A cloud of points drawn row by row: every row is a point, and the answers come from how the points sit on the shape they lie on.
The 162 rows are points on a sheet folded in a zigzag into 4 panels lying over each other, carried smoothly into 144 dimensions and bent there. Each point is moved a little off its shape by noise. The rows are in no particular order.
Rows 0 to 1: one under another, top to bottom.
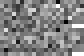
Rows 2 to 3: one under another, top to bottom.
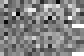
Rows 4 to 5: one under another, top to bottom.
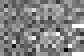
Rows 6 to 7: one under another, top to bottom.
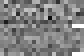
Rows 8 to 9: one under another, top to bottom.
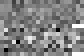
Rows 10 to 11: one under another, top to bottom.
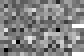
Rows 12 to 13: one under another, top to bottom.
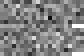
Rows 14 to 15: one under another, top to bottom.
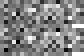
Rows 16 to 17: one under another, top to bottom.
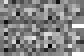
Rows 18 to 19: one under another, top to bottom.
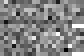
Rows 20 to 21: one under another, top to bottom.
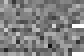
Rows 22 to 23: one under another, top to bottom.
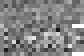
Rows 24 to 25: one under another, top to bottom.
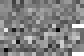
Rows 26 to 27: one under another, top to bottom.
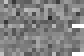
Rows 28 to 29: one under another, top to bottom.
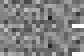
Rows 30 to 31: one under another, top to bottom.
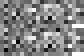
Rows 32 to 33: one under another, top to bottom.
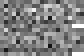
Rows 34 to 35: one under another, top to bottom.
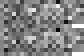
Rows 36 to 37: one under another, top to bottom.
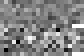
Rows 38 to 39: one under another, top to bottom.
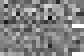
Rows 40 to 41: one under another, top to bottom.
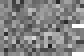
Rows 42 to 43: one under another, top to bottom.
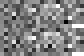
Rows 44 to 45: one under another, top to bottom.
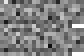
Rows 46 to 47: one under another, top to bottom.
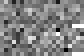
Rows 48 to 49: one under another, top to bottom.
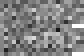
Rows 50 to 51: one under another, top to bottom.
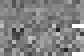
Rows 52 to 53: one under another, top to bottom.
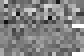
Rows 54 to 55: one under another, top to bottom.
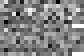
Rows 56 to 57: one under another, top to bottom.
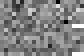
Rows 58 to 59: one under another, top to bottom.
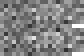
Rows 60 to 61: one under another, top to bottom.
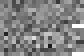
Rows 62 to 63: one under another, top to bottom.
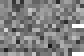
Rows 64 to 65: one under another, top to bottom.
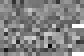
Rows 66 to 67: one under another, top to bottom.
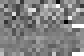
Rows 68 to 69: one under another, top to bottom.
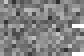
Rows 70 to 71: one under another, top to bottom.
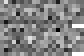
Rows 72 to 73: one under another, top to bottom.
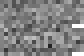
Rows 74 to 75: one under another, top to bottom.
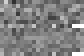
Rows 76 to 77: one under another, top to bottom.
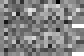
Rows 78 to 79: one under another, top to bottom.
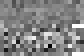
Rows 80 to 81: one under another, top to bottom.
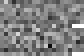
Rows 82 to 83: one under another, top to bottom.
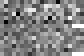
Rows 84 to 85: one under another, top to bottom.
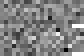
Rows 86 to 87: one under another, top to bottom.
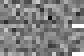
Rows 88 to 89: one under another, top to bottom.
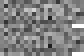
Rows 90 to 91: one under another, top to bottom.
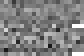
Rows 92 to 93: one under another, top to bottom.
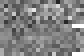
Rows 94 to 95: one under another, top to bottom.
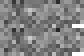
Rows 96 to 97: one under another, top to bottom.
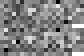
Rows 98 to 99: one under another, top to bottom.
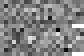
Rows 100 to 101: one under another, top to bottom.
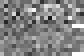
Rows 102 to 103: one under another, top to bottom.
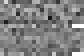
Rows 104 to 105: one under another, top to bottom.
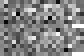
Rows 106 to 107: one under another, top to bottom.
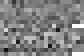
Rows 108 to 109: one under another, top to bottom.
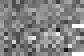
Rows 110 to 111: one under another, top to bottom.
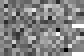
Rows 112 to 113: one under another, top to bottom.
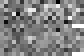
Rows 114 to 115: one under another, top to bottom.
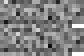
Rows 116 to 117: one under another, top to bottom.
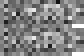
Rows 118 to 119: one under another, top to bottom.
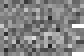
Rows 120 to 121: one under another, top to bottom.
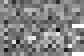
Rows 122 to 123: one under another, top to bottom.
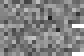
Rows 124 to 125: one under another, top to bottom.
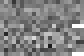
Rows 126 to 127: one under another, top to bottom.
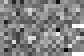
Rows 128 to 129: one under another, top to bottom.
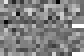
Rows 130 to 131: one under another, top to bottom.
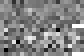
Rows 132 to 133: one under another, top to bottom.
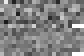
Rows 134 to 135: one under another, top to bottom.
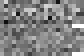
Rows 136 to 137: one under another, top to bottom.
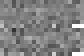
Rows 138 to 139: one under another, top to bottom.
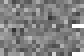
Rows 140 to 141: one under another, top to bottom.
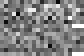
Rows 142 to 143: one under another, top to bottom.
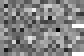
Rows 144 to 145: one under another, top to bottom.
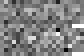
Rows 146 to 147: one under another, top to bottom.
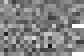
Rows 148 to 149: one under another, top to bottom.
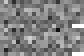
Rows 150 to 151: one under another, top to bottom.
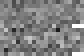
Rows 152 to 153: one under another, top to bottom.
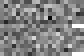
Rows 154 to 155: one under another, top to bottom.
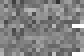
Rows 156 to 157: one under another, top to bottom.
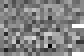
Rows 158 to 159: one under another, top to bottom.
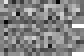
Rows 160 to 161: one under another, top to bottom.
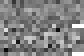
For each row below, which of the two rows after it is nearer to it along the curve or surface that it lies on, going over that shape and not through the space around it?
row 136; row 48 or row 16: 48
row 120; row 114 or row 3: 3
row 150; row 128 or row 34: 34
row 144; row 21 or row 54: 54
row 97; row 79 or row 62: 79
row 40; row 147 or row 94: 94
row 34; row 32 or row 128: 32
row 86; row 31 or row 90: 31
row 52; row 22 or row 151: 151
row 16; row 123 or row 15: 15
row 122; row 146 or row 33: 146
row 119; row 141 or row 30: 30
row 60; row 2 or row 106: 106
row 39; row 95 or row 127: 95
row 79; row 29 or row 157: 157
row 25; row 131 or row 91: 91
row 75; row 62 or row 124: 62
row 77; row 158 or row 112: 112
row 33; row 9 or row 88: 9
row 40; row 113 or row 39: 113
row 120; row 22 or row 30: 30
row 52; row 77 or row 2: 2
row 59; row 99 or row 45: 99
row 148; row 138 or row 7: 138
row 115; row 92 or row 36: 36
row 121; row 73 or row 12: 73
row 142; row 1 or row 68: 68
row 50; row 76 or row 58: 58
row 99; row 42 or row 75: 42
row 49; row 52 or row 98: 98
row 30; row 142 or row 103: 142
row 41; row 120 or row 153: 120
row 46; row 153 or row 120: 120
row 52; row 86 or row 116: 86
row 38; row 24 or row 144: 144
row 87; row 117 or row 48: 117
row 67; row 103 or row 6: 103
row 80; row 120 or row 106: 120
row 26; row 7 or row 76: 76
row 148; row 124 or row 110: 110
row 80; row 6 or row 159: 159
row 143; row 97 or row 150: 97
